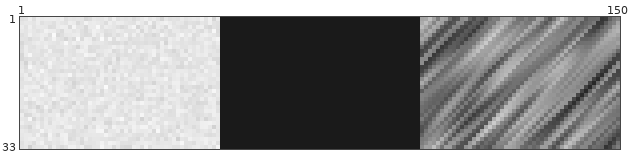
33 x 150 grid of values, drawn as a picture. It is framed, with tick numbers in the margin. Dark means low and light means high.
The table splits into one row of 3 panels. Panel 1,1: very high, fine-grained, faint in contrast. Panel 1,2: very low, flat. Panel 1,3: middling, slanting up to the right, strong in contrast.
